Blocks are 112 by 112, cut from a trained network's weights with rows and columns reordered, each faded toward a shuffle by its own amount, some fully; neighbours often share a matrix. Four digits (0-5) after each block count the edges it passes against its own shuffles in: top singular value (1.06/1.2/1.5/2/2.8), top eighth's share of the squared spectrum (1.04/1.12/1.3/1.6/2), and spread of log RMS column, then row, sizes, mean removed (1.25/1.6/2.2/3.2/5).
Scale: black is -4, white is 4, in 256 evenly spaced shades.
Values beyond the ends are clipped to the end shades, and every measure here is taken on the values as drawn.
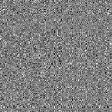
4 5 3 3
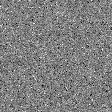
0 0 0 0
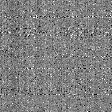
3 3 0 3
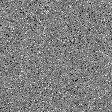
0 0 0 0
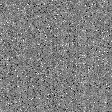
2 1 0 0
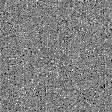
1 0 0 0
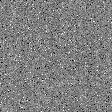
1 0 0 0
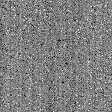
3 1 0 1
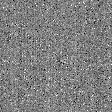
2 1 0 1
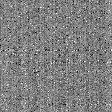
3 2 0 2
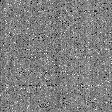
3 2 0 2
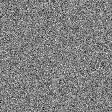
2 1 0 0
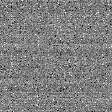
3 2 2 0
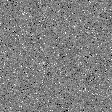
0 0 0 0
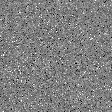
0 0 0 0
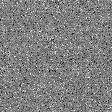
1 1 0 0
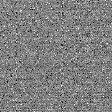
2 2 2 0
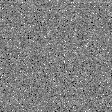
1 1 1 0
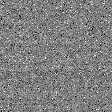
1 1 1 0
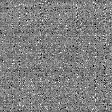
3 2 2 0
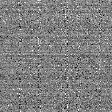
3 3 3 0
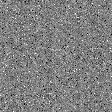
1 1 0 0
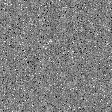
1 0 0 0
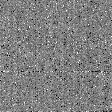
2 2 0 1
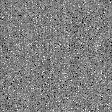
2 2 0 1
